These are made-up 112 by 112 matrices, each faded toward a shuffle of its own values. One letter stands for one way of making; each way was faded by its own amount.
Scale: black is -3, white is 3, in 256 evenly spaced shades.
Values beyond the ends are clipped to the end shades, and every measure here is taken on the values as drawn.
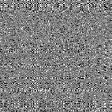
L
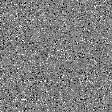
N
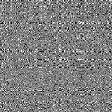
L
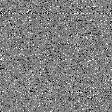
N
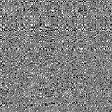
L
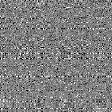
L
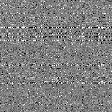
L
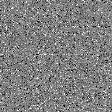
N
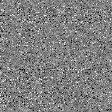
N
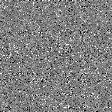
N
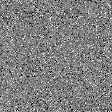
N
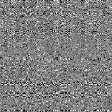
L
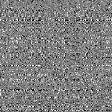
L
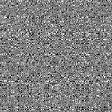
L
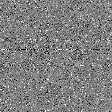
N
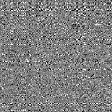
L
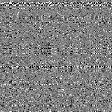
L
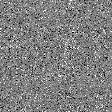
N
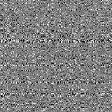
L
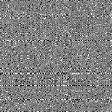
L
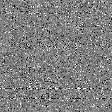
N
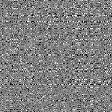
L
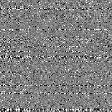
L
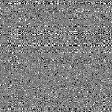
L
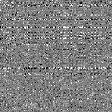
L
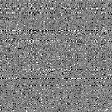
L
